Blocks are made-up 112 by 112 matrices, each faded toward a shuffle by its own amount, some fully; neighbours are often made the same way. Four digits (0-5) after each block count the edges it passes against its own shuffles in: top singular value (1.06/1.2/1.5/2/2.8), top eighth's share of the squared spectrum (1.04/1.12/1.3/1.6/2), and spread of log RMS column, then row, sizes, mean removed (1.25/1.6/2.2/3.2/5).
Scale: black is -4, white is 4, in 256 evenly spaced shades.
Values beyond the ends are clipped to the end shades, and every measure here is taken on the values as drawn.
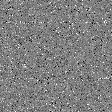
1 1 0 1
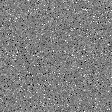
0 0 0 1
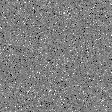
0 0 0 0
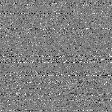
2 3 0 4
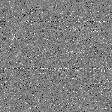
2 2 0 2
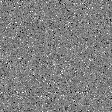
1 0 0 1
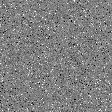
0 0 0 0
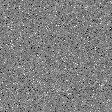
0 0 0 0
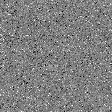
2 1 0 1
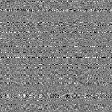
4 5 2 4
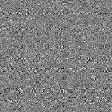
4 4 2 3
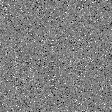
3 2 0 0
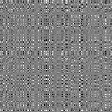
5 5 4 4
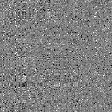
4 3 2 2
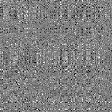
5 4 3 3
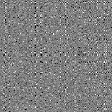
5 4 3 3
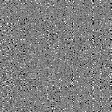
4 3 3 2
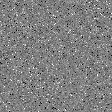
3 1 0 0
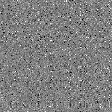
4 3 2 1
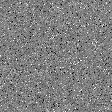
2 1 0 0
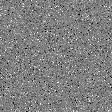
2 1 0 0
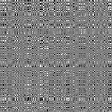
5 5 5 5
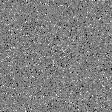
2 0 0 0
